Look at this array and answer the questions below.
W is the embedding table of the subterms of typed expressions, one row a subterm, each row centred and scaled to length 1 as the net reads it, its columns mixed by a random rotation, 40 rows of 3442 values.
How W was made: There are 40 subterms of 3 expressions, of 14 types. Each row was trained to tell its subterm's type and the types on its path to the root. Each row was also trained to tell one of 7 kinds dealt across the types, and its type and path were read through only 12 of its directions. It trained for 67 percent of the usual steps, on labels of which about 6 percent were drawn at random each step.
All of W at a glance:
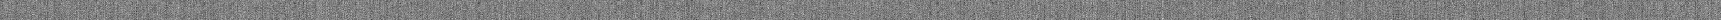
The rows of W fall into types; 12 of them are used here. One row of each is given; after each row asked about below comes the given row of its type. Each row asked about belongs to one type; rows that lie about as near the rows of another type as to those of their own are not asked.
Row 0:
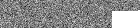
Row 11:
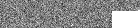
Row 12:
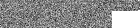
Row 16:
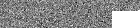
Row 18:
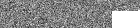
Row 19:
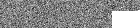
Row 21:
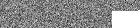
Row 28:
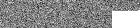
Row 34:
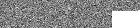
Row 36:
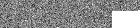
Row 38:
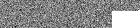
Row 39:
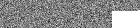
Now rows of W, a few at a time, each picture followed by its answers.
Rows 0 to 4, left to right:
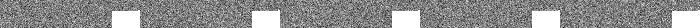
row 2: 28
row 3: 34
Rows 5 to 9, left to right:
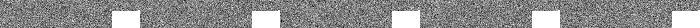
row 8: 0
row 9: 36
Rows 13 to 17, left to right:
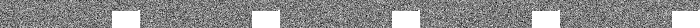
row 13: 34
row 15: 38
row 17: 34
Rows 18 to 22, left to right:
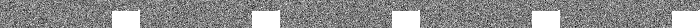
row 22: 38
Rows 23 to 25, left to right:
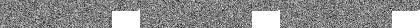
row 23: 36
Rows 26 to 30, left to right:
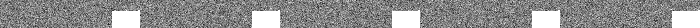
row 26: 18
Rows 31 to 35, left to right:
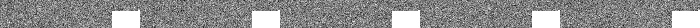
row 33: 0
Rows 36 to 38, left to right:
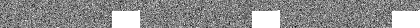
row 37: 0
